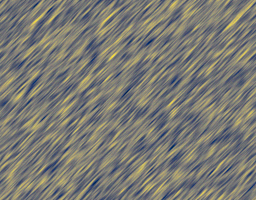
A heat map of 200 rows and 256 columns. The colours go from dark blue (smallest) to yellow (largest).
Average level on the scale: 50%. Slope: none. Grain: diagonal, up to the right. Seam: none. Histogram: bell-shaped. Odd rows or columns: none. Mirror symmetry: none.
